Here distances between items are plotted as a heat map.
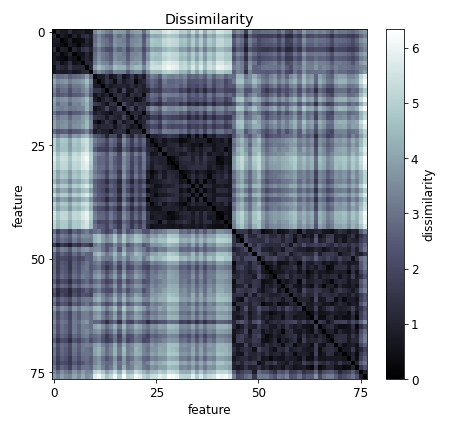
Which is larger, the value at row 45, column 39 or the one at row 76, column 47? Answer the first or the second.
the first
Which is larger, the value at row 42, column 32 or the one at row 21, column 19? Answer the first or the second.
the first
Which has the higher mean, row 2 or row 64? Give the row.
2
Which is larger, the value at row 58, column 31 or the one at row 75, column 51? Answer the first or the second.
the first
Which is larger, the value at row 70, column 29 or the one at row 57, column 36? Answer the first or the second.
the first
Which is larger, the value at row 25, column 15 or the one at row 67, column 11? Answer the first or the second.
the second
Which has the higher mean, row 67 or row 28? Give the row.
28
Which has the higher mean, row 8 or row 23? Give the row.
8
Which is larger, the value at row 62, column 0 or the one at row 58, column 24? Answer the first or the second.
the second
